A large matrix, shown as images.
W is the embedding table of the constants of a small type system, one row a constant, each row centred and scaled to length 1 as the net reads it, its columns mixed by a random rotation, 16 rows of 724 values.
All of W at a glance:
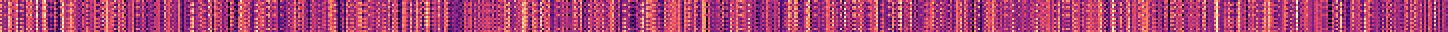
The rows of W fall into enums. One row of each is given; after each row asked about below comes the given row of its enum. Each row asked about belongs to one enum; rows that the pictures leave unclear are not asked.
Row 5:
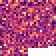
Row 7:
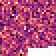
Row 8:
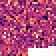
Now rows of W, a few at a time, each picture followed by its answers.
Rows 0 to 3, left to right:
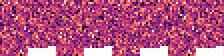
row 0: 7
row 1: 8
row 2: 5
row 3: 7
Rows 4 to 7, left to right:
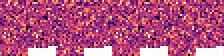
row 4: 8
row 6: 8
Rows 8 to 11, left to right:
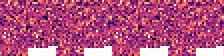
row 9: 5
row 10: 8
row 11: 5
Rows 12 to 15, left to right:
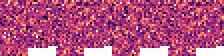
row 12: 8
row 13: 5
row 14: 7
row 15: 5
